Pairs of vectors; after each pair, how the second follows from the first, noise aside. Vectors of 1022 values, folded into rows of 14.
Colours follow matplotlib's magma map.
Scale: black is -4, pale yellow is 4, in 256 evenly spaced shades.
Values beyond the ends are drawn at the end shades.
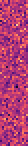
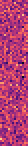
shuffled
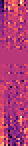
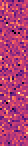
shuffled
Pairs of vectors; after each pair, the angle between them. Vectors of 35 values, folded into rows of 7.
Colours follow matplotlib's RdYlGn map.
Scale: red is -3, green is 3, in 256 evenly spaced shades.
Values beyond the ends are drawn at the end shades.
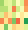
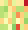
partly aligned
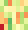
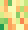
nearly opposite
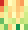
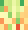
nearly opposite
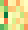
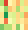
nearly parallel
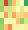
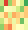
nearly parallel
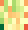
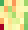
nearly opposite
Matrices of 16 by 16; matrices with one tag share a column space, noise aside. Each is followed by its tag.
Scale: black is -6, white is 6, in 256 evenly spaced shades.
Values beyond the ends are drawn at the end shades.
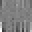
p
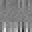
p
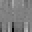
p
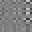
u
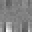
p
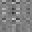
u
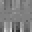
p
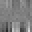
p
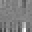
p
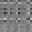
u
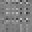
u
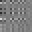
u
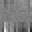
p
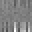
p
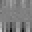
p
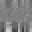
p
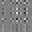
u
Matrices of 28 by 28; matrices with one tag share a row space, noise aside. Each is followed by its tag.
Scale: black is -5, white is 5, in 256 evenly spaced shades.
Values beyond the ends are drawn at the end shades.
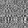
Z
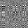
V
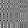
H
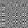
V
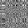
V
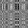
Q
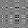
Q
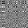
V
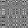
V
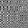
H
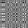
V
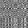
Z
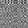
Z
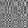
Z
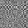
Z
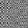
H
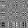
V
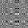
Q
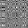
V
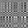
Z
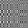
H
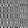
H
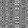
Q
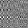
H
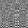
Q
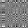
V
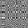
V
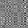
Z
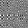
H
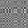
Z
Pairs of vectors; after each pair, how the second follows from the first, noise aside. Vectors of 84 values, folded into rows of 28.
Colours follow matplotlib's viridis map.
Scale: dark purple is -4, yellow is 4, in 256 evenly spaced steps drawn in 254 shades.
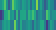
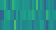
shrunk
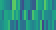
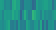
shrunk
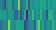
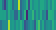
copied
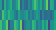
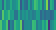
copied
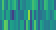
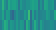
shrunk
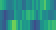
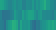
shrunk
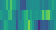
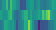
copied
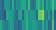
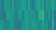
shrunk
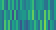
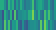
copied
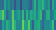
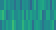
shrunk
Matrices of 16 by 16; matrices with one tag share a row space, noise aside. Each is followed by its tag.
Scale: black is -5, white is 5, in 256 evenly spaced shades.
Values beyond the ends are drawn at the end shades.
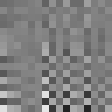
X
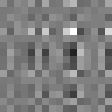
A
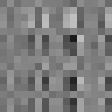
A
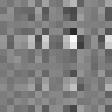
A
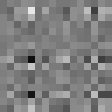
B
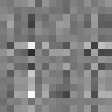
B
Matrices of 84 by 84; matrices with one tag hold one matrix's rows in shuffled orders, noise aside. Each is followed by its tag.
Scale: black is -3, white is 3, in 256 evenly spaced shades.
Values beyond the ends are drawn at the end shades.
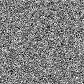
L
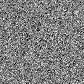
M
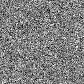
L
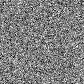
L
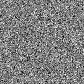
M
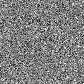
M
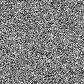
L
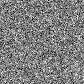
L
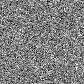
L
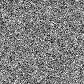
L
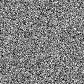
M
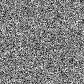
L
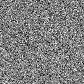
M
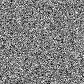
L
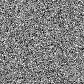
L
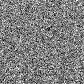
L
